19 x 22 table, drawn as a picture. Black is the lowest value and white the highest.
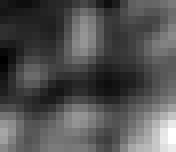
Average level on the scale: 30%. Lone odd cells: none. Calmest part: top left. Slope: up to the bottom right. Ninth with the highest average: bottom right.
